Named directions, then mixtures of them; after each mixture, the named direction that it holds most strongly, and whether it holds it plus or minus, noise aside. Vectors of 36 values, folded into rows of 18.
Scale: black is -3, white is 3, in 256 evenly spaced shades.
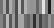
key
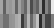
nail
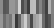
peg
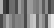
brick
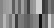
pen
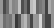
peg, plus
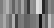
pen, plus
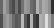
nail, minus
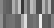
peg, plus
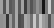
key, minus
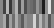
key, minus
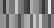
key, minus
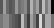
nail, minus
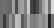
pen, minus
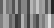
nail, minus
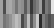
nail, plus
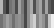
brick, plus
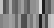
pen, plus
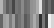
pen, plus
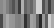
pen, plus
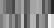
brick, plus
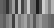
pen, minus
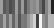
key, minus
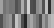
peg, minus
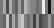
key, plus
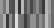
key, minus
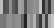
brick, plus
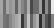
nail, plus
